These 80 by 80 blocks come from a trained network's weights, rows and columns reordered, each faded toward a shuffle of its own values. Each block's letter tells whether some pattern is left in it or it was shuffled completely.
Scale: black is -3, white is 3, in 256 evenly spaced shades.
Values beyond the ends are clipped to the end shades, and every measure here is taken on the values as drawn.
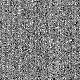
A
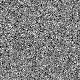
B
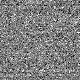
A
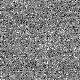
A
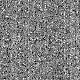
A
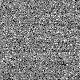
A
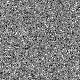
B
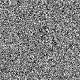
A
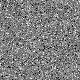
B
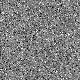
B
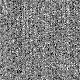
A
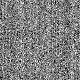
A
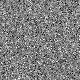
B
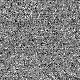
A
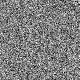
B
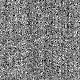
A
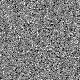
B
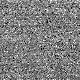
A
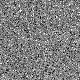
B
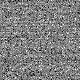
A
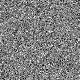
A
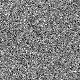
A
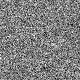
B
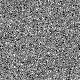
B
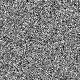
B
